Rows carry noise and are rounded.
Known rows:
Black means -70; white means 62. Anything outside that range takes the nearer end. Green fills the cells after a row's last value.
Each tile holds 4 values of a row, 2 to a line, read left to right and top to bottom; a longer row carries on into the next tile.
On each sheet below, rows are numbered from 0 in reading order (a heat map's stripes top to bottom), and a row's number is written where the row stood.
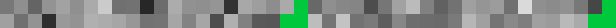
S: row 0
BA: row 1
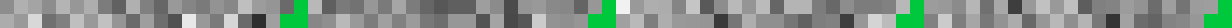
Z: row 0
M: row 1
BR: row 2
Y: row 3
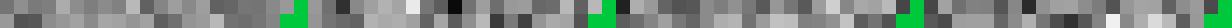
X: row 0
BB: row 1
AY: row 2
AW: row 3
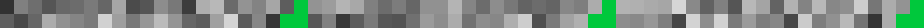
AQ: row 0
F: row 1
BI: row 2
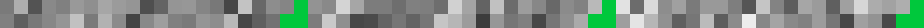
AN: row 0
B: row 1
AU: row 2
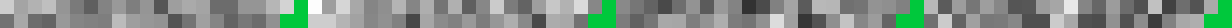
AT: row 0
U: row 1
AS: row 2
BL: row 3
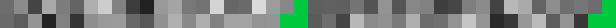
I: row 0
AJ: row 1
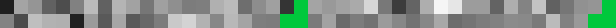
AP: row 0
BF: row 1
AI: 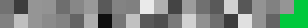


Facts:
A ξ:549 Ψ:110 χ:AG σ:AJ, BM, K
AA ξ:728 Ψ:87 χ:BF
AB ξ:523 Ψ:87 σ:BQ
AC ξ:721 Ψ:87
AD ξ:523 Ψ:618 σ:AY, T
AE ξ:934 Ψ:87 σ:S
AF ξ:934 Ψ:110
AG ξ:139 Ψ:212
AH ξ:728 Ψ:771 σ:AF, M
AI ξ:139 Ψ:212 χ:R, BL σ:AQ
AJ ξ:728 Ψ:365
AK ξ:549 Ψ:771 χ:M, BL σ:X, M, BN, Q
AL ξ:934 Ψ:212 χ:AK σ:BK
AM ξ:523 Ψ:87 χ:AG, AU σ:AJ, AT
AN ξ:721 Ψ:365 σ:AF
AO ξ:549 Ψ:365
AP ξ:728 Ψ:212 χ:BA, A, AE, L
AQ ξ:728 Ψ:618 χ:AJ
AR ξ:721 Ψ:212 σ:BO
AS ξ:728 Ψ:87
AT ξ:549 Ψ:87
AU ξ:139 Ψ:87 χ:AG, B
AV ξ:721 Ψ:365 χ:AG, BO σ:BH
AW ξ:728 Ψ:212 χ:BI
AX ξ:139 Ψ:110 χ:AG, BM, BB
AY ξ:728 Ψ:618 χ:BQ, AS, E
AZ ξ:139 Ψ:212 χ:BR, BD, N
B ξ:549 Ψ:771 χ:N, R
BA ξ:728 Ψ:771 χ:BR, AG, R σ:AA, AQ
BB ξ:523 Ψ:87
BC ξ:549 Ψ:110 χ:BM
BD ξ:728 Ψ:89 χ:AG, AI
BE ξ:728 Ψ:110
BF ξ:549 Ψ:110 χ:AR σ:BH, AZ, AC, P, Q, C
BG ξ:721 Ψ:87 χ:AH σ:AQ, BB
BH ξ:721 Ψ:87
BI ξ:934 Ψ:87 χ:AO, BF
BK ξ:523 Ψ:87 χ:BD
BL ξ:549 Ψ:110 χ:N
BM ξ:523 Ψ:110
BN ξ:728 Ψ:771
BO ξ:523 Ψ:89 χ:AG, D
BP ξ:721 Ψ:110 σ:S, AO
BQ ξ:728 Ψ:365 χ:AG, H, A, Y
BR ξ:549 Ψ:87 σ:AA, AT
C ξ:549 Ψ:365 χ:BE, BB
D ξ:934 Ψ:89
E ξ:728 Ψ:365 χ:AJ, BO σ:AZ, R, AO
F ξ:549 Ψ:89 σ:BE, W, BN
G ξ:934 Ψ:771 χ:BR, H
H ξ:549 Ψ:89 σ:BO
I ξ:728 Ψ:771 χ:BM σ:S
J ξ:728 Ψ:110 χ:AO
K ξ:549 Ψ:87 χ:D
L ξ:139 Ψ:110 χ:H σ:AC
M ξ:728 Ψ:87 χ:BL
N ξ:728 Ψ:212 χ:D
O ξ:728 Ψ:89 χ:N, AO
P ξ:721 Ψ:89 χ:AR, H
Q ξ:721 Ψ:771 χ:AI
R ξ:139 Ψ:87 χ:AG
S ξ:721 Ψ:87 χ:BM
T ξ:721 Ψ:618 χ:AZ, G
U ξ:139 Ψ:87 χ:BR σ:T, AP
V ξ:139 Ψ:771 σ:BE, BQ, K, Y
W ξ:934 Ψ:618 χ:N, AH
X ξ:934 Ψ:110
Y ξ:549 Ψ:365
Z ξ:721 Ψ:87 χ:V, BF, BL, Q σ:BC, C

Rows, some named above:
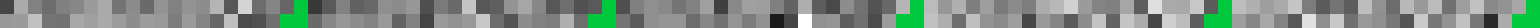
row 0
AV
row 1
BO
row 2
AL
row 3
L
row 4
BI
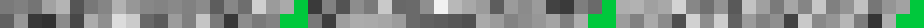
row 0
BC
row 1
AR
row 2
BI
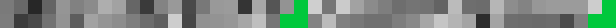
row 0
BE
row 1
K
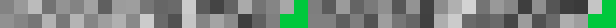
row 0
W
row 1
D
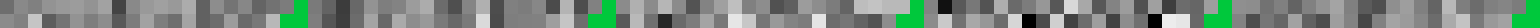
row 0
Q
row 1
BE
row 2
C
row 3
AG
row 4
BN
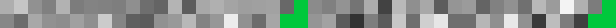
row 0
AA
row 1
AX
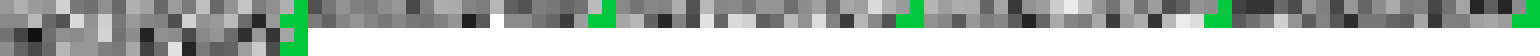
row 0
BI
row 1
AL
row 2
AX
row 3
H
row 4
N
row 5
BM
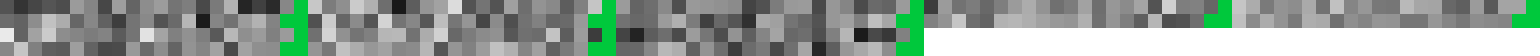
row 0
N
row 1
AO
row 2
AH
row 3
AV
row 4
AE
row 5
V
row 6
T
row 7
N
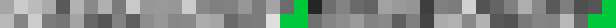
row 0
G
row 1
BO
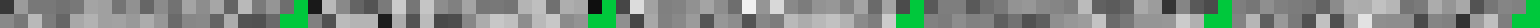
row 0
AV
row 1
AP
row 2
P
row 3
BD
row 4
A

